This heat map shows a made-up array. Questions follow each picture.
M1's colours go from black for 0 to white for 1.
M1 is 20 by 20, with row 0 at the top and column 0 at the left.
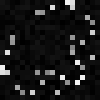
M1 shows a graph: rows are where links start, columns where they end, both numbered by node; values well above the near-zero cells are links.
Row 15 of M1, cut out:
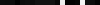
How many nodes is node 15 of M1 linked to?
2
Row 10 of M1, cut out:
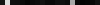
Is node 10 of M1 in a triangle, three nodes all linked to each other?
yes
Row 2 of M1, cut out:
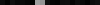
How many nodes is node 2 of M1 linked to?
2
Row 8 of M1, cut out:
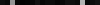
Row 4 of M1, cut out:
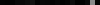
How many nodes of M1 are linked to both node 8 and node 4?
0
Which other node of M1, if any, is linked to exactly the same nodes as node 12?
none
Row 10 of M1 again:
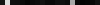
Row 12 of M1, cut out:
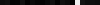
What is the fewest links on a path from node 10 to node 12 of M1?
6
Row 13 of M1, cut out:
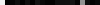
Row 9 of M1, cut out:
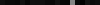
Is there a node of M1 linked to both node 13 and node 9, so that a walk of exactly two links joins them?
no
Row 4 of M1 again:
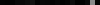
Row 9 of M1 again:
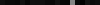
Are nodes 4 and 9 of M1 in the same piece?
no
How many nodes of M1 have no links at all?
2
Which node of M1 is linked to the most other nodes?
node 14
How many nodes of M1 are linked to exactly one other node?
7
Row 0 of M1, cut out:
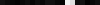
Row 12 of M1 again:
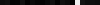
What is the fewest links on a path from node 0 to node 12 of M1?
4
